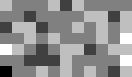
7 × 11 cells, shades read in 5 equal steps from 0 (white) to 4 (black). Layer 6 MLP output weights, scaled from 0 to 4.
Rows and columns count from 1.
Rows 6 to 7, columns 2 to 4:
2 3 3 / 2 2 1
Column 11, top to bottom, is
2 1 1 0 1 0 1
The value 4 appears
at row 7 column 1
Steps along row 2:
same up down same same same down same up down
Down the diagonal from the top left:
1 2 1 2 2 1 2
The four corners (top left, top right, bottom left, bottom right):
1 2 4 1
